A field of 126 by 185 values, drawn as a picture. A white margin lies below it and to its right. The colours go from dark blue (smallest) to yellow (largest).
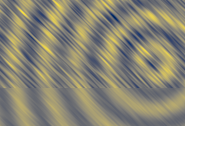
The bottom part is calmer, past a seam about 70% of the way down. Concentric rings centre on the middle right. The histogram is bell-shaped. No lone cell stands out from its neighbours. There is no overall slope.
